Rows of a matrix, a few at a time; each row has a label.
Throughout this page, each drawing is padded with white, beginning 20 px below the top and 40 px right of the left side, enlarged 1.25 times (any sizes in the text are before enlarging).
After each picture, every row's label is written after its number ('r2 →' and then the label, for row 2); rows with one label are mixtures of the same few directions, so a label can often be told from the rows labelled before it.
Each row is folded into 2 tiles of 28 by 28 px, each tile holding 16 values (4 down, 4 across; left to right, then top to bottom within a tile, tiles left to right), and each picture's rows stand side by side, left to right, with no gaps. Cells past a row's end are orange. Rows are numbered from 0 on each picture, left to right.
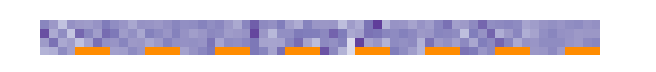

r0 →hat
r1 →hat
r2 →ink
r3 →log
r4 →ink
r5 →ink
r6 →hat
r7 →log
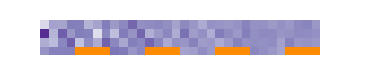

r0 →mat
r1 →hat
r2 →hat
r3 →ink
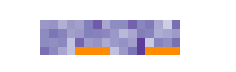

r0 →ink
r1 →ink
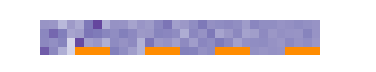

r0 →ink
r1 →ink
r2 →hat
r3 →mat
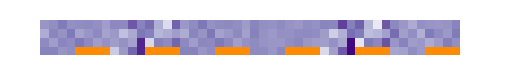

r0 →hat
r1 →ink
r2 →hat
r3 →log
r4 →ink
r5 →hat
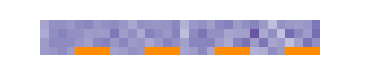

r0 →log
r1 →hat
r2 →log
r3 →hat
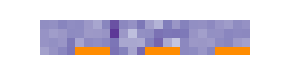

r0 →ink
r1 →log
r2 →log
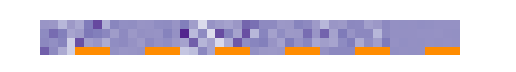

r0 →ink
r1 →mat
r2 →hat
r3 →mat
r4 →mat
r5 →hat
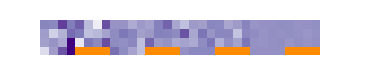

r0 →ink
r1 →ink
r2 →mat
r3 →mat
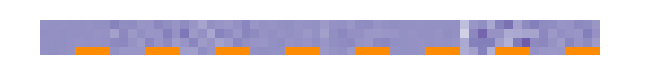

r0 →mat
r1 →mat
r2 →hat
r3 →mat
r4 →log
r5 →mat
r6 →log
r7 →mat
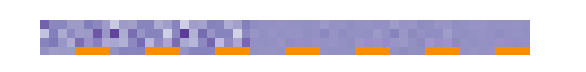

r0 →mat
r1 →mat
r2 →mat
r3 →mat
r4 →mat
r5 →mat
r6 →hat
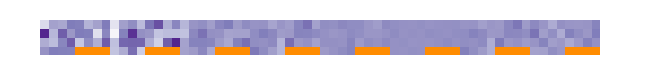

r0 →mat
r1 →log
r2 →log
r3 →ink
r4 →ink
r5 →hat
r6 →ink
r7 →hat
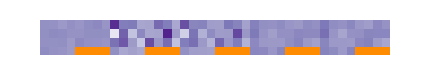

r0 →ink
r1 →mat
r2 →mat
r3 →log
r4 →log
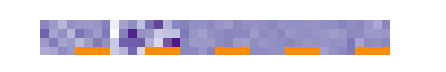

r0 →hat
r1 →log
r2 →log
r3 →hat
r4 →ink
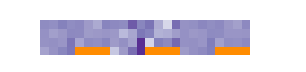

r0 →ink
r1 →ink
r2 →ink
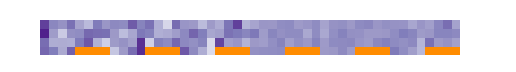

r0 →log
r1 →ink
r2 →ink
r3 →mat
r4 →log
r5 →ink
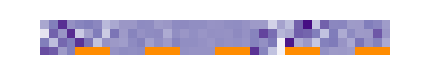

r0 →hat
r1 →mat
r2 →mat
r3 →ink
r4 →mat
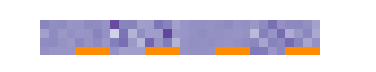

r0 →mat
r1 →mat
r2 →log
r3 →hat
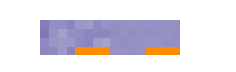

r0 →log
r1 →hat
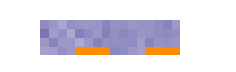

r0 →hat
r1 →ink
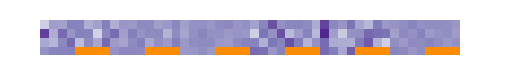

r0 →mat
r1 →mat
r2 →log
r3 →hat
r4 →log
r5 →hat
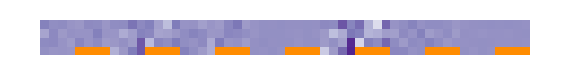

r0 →mat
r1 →ink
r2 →ink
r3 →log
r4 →ink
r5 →hat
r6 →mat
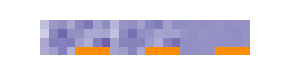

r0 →log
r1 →log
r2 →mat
